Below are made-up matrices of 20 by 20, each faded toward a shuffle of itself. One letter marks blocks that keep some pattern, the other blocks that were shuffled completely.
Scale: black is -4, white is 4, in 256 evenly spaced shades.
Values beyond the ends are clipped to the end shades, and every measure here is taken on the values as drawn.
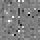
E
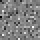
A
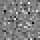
E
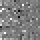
E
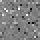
A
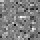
E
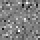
A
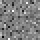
A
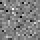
A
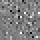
A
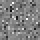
A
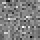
E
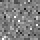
A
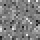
E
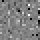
E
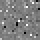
A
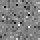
A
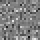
E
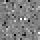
A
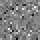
E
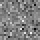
A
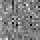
E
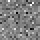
A
